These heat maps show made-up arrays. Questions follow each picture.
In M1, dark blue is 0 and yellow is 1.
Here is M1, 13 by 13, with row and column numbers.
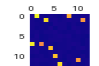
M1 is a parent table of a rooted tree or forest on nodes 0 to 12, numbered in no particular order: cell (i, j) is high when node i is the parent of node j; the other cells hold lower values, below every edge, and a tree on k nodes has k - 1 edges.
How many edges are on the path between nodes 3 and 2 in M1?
4
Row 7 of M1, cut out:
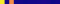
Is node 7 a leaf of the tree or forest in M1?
no
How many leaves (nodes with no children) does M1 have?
6
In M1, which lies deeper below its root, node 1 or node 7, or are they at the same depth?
node 1
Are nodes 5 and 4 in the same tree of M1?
yes
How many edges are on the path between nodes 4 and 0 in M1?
2
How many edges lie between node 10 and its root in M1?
4
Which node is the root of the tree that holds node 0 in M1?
7
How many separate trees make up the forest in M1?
3
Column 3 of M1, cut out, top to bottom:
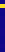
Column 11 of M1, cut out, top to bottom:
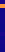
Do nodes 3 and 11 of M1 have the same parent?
yes
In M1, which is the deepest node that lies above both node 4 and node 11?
0
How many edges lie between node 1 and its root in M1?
2
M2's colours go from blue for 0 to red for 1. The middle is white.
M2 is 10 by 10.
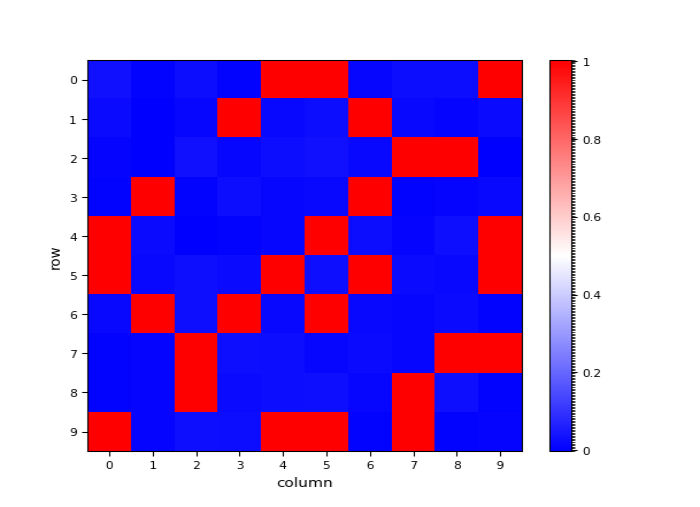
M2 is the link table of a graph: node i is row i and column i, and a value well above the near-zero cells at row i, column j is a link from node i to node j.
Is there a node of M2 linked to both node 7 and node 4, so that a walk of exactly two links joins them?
yes
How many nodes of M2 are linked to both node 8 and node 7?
1
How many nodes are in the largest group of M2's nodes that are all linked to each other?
4
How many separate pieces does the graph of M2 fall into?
1
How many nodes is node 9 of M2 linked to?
4
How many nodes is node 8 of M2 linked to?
2
